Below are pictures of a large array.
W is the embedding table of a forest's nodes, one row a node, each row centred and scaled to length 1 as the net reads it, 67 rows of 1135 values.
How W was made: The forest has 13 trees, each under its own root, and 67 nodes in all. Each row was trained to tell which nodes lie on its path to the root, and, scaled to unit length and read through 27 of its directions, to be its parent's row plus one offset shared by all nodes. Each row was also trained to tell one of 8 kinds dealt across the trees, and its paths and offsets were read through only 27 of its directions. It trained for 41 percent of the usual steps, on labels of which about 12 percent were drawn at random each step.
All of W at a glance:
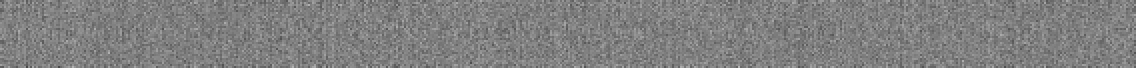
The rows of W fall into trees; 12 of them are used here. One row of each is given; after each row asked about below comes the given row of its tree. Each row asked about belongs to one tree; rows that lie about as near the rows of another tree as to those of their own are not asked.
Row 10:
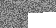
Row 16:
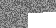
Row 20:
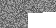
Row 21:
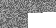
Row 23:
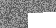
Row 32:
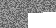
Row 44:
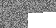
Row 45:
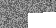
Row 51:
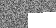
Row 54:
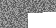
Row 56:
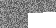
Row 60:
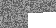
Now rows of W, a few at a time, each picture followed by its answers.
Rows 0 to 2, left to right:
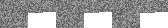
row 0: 16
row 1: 44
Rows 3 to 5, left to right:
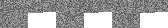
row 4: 54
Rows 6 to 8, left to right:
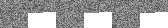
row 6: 23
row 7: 56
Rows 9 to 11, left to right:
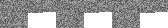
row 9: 16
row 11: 51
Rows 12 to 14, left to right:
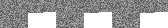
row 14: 21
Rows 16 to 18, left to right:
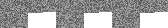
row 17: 56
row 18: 21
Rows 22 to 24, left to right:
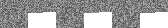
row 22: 44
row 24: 44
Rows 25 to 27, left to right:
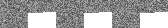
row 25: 51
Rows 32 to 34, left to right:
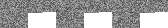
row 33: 23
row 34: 32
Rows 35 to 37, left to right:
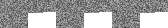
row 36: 10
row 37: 16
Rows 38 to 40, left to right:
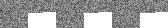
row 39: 23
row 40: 51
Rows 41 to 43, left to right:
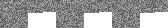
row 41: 20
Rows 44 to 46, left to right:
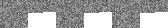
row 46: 56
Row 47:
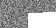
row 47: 54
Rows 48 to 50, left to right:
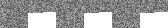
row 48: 10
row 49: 56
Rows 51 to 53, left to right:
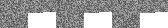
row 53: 51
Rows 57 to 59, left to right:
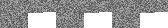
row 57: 10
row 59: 21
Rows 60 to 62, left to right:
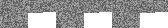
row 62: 16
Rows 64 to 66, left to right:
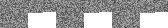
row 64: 23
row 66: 23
